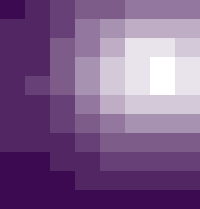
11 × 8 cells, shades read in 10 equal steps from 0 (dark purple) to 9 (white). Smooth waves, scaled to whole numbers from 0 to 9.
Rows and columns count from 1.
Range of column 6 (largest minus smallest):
8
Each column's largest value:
1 2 3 5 7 8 9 8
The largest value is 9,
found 2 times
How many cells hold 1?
22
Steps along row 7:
same up up up up same same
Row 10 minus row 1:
0 -1 -2 -2 -2 -3 -3 -3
